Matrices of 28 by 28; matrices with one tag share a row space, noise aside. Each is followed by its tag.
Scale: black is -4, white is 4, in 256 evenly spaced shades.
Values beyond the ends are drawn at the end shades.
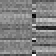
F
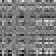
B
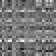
B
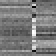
F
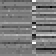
F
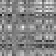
B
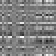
B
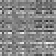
B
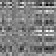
B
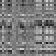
B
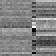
F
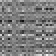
B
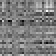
B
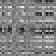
B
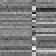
F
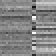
F
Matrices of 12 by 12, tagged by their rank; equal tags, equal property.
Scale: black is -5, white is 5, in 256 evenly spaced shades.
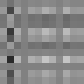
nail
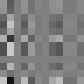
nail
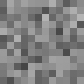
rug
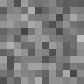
rug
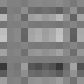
nail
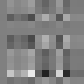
nail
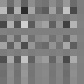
nail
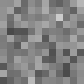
rug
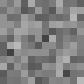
rug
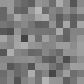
rug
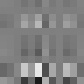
nail
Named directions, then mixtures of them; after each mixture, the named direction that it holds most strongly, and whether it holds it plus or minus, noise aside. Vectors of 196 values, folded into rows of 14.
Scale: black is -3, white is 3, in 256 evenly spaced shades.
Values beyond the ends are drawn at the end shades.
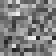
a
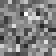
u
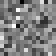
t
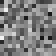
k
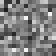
k, minus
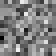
u, plus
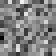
u, plus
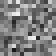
a, plus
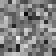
u, minus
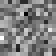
u, minus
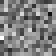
k, plus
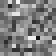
a, plus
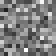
k, minus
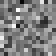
t, plus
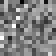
t, plus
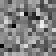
u, minus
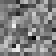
a, minus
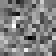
a, minus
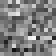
a, plus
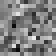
a, plus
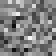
a, plus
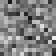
a, minus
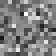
u, plus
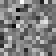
t, minus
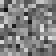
k, minus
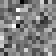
t, plus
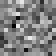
t, minus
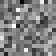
t, plus
